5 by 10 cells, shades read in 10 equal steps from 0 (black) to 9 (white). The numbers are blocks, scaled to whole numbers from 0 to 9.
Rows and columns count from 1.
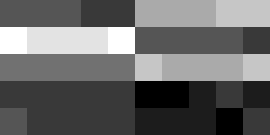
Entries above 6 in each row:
2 5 2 0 0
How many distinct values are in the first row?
4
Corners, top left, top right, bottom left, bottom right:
3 7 3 2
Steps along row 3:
same same same same up down same same up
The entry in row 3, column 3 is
4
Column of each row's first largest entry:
9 1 6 1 1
